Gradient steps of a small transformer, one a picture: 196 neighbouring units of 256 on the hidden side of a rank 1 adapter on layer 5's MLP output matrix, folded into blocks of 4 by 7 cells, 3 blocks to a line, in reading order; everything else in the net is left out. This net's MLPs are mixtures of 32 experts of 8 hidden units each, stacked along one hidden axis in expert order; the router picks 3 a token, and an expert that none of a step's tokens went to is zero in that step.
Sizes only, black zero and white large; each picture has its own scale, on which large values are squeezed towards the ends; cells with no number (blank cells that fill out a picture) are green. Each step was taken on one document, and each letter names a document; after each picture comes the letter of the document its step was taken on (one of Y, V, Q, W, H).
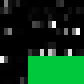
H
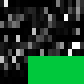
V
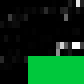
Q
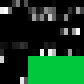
H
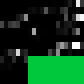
Q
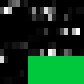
H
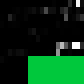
Q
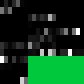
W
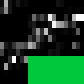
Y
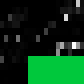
V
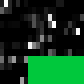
W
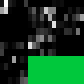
W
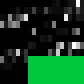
Q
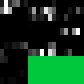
H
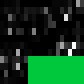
V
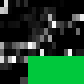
W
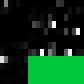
H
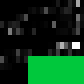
Q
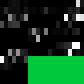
Q
